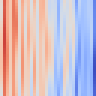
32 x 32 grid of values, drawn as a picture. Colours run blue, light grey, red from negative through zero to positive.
The ninth with the lowest average is the bottom right. The grain runs up and down. Values rise toward the left.
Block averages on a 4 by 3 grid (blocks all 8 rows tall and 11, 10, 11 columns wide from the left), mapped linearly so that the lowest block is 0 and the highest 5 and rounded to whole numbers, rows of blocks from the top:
531 / 531 / 530 / 420
